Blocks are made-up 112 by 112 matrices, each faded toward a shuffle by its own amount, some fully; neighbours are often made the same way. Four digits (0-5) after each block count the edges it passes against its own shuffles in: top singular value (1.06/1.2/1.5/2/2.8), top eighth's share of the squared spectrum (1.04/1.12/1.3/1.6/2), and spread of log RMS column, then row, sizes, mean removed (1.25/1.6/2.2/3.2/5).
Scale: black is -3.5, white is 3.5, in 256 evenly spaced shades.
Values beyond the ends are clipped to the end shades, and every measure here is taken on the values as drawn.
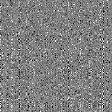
4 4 3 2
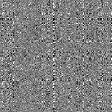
5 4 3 3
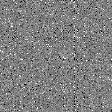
4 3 2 2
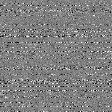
2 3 0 4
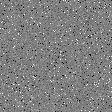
0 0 0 0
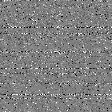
2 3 0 3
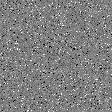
0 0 0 0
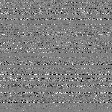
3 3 0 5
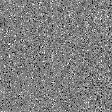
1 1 2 0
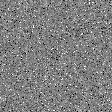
0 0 0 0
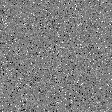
0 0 0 0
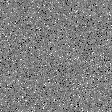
0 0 0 0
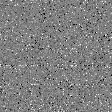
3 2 0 1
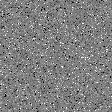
2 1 0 0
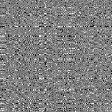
5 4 2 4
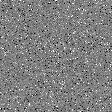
1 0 0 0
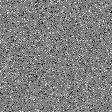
1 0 0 0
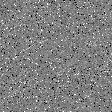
1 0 0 0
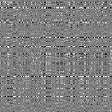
5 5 3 4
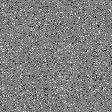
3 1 0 0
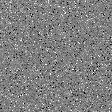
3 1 0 0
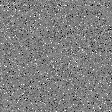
2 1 0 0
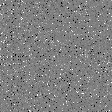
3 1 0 0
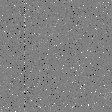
3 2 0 0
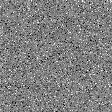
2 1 0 0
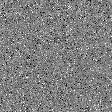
2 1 0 0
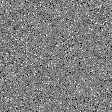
0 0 0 0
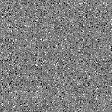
4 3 2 2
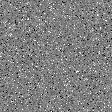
1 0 0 0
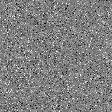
3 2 1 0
